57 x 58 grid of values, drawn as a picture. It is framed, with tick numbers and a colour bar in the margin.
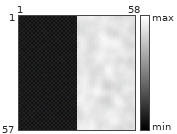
It is made of 1 by 2 panels. Panel 1,1: very low, checkered, faint in contrast. Panel 1,2: very high, blotchy, faint in contrast.
